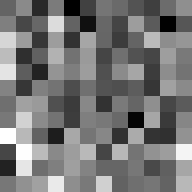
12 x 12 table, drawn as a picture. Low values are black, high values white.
The top middle is the ninth with the lowest average. The centre is the calmest part. The halves do not mirror each other. The bottom left is the ninth with the highest average.
